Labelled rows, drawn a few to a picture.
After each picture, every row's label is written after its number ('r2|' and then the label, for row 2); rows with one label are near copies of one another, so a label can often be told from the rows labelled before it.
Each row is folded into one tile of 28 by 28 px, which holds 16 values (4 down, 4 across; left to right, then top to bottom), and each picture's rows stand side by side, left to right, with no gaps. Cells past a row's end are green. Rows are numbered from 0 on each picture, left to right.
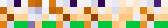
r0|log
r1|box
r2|log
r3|log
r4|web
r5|log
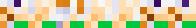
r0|log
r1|web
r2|box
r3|web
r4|web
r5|log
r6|log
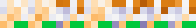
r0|web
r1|web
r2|box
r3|web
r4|box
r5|box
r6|box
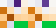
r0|log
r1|log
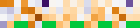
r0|box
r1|log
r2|web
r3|web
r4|log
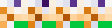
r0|log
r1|log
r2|log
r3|log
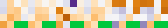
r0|web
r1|web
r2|log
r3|web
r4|box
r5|box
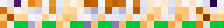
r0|log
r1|box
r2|web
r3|box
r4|box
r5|web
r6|web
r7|log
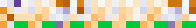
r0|log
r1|web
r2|box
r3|web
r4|web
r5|web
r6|box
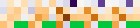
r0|web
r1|web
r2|log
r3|log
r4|log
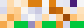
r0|web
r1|box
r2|log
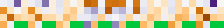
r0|log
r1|log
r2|web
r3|box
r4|box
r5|web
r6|web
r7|log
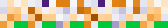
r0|web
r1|log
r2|box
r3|log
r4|box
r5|web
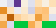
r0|log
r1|web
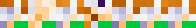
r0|box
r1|web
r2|box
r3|log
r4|box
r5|box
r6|box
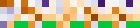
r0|box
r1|log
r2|web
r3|log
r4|log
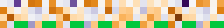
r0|log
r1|box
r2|log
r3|box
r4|web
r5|web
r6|log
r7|box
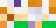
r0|log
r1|box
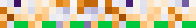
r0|log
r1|web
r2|box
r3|box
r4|log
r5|web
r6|log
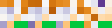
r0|box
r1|box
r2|box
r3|log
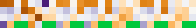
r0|box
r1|log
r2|box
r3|box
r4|web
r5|box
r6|web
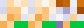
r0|web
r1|web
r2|box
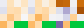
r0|web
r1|web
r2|box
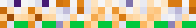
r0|log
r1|log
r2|box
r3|web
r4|log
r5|web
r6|box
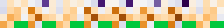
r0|web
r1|log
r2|web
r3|log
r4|log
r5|log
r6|log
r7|web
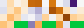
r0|web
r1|box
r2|log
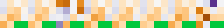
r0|web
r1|web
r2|box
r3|web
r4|web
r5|web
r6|web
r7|log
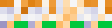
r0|box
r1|box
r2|web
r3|box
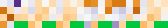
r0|log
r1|web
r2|web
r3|box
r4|box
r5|web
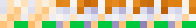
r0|web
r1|web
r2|box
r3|box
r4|box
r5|box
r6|box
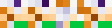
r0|log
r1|log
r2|box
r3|log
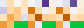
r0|web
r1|log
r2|log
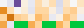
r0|log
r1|web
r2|web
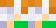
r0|box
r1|box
